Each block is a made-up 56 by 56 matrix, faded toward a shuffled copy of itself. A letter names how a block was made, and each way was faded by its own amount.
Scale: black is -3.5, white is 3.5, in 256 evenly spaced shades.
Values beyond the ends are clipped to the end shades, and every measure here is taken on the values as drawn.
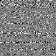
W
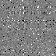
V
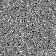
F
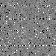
V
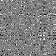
V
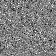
F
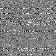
W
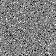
F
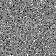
F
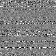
W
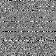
W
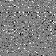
V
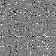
V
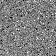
F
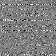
W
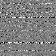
W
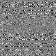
W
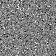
F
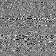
W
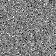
F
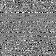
W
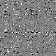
V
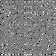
V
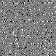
V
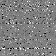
V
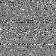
W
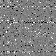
V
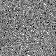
F
